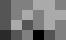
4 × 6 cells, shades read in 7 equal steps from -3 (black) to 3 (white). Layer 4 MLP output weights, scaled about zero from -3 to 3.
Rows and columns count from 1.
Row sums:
1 2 0 -7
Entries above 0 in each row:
2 3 2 0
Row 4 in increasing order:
-3 -2 -1 -1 0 0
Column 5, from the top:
1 1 1 -1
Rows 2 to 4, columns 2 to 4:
0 1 0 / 1 -1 0 / -1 0 -3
